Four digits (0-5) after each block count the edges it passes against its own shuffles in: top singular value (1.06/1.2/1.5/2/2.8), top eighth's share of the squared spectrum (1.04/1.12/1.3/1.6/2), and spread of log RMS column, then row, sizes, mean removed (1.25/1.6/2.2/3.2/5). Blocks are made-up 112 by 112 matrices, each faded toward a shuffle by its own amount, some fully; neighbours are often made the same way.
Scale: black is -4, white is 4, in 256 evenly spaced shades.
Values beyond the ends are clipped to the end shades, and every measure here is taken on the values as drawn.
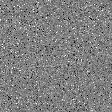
2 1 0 0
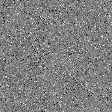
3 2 1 0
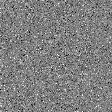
2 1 1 0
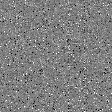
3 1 1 0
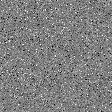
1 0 0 0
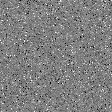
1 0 0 0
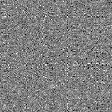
4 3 2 2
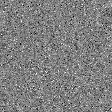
3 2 0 1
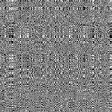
5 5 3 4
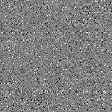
4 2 1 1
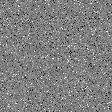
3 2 0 0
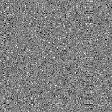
4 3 2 2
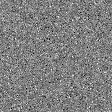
2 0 0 0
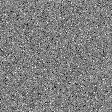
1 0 0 0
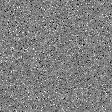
2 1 0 0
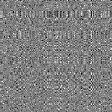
5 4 3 3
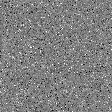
2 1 0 0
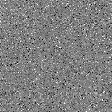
3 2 0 0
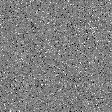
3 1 0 0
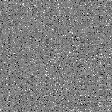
4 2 1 1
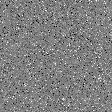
2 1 0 0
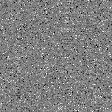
3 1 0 0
